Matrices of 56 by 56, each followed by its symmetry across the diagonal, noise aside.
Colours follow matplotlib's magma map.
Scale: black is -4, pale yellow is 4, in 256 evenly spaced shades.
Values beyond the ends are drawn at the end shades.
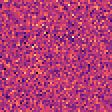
antisymmetric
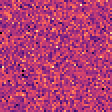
neither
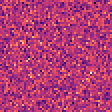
neither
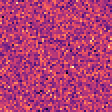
antisymmetric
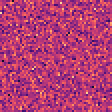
antisymmetric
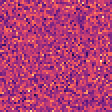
neither
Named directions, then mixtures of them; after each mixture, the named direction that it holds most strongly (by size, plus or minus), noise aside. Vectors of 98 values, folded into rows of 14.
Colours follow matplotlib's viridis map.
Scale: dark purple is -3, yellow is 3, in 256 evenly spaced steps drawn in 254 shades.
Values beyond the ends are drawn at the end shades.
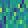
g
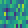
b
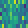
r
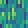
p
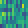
p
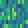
p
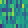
p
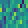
g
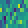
g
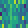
r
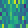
r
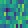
b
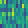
p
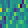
g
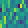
g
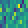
g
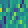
g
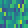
b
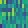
p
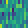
p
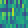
p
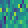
g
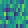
b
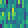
p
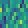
g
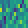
g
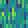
p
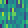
p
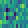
b
